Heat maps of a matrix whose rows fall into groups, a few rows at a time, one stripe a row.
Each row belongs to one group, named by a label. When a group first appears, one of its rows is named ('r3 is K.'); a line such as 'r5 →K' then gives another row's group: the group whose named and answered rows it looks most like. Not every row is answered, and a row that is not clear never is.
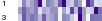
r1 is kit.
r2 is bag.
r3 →bag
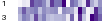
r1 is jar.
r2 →bag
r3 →bag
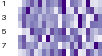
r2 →kit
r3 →bag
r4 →bag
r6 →kit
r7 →bag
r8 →jar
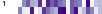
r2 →jar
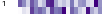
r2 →jar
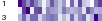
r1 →bag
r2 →kit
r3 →bag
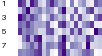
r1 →bag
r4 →kit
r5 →bag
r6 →kit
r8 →kit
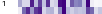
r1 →jar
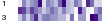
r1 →kit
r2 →bag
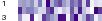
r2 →bag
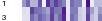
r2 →jar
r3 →jar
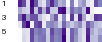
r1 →bag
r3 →bag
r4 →kit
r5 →jar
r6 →jar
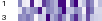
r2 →kit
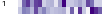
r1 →kit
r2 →bag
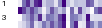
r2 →bag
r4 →jar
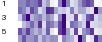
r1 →kit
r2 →bag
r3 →kit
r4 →jar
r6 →bag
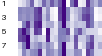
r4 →kit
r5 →kit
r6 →kit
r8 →kit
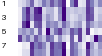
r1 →jar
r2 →kit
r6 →bag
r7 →jar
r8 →jar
